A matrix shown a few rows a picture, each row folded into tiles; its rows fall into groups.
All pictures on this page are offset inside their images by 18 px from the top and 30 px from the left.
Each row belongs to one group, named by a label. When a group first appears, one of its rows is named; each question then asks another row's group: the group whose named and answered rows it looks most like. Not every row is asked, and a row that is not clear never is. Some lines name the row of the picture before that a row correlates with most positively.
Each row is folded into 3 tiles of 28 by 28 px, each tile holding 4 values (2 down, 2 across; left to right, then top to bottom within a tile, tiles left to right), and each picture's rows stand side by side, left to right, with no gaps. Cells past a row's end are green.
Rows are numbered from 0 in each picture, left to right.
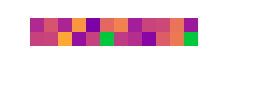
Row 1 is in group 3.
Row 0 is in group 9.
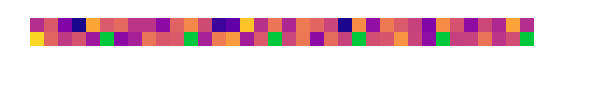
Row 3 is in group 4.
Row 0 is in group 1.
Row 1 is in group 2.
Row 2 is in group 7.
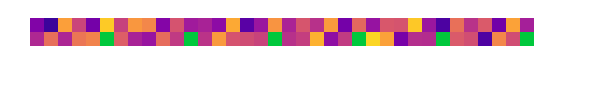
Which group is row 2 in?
4
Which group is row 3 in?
9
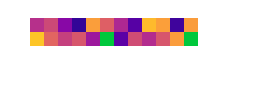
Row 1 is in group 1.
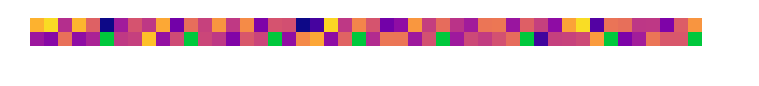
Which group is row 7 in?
2
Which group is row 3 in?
7
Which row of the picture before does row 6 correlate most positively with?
1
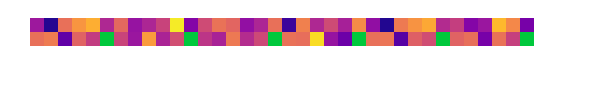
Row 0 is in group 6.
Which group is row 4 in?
6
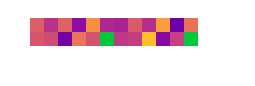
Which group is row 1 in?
9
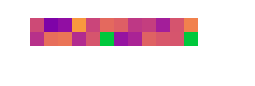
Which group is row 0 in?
7
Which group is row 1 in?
2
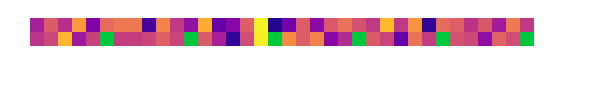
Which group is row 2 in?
3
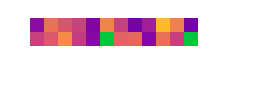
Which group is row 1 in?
6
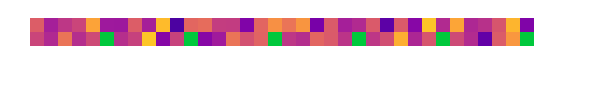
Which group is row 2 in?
2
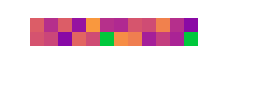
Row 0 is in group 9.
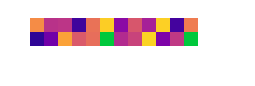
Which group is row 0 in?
2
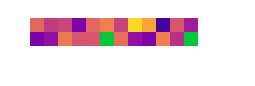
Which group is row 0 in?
2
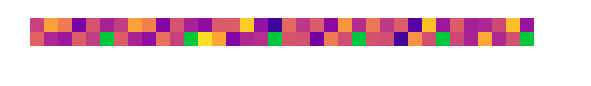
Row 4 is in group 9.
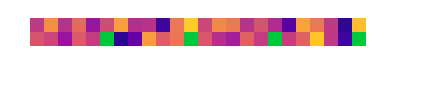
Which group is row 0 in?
4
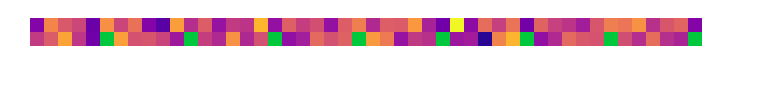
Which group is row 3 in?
2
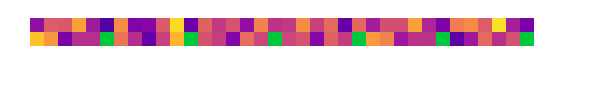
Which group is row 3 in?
4
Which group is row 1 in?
3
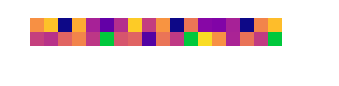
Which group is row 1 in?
4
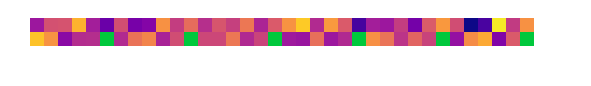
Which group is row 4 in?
1
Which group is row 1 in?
7
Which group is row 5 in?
7
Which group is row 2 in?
9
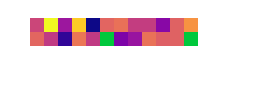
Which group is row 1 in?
2
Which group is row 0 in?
4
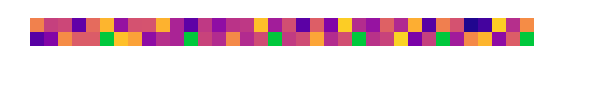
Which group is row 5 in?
7
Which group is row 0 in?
2
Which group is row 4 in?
9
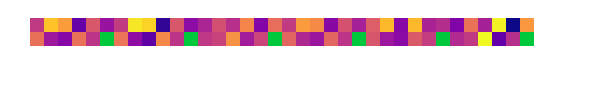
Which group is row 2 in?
9
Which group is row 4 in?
4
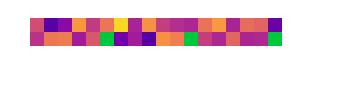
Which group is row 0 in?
7
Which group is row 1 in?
3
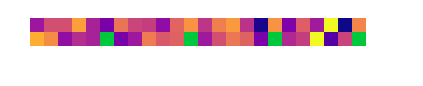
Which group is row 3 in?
9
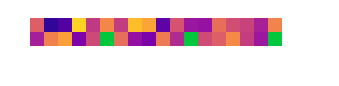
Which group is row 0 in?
7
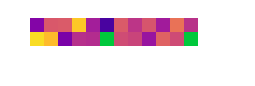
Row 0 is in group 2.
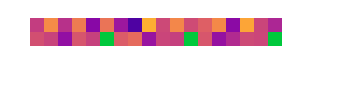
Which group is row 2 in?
4
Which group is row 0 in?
4
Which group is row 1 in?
6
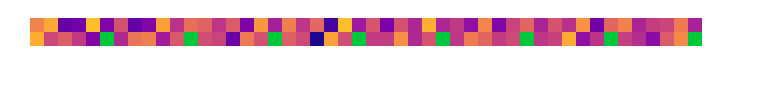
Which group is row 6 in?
9
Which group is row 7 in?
3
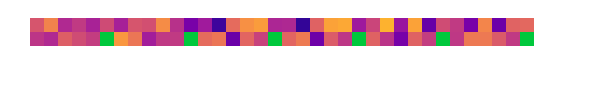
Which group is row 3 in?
6
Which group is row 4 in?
4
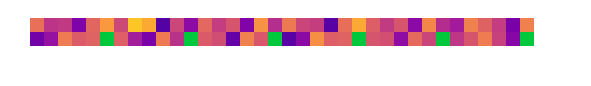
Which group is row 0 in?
2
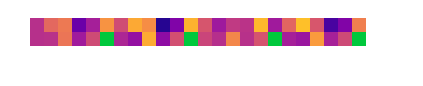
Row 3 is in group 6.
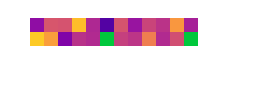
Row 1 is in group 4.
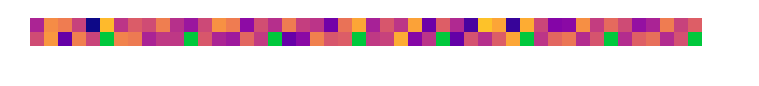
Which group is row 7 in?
7
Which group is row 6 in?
7
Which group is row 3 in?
2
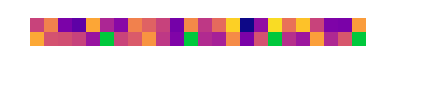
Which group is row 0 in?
1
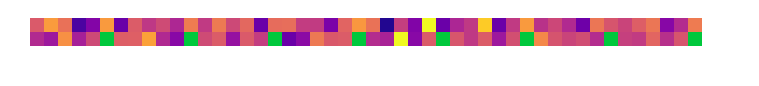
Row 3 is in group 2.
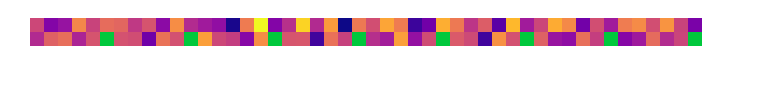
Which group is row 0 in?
7
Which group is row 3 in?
4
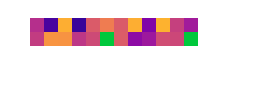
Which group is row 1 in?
4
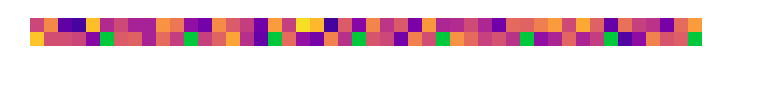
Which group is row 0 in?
1
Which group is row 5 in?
1
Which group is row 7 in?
2
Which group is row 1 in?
6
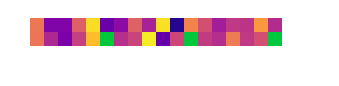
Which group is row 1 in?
9
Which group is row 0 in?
3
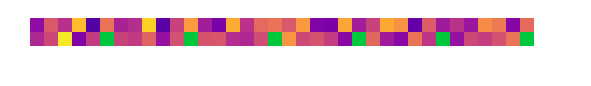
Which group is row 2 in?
6
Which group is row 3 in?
1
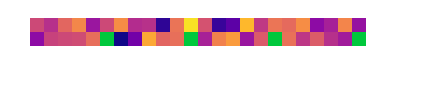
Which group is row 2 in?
7
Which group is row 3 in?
1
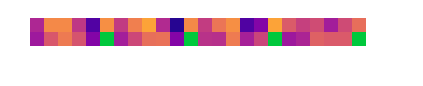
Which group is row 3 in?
2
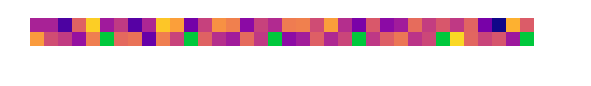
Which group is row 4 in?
7
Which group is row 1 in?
6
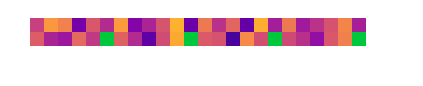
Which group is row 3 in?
3
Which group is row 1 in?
3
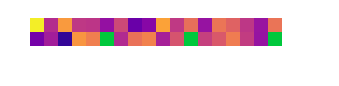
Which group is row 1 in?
7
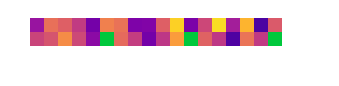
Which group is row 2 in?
4
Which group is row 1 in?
3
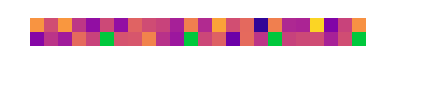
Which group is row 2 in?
4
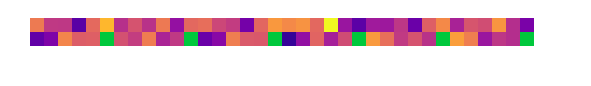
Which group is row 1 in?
9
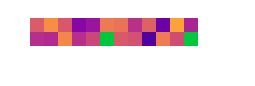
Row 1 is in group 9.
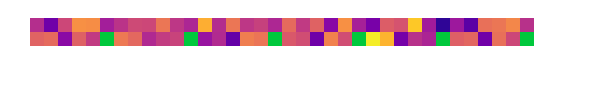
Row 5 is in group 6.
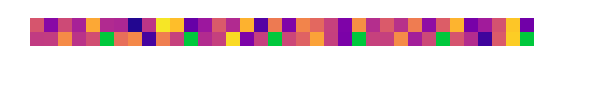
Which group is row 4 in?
9
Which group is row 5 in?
3
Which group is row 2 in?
9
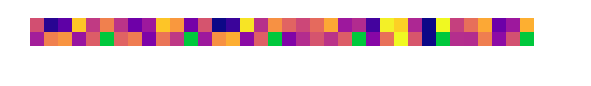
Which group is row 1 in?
6
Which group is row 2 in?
7
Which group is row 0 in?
7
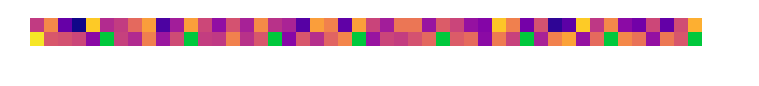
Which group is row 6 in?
7
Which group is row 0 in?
1
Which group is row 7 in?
1
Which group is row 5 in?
6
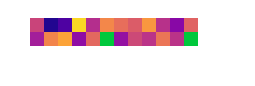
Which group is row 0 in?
7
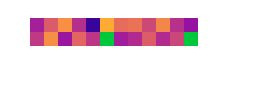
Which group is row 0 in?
4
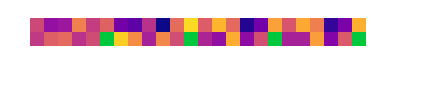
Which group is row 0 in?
7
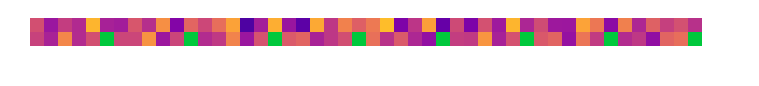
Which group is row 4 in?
1
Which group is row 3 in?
6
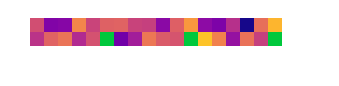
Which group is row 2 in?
1
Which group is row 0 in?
7
